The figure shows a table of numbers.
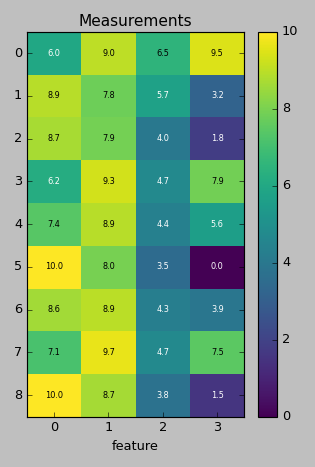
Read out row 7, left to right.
7.1 9.7 4.7 7.5
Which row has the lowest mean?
5
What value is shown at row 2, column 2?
4.0
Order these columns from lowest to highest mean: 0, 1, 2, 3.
3, 2, 0, 1
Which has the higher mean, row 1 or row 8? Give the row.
1
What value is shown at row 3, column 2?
4.7
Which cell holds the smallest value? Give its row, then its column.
5, 3
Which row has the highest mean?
0
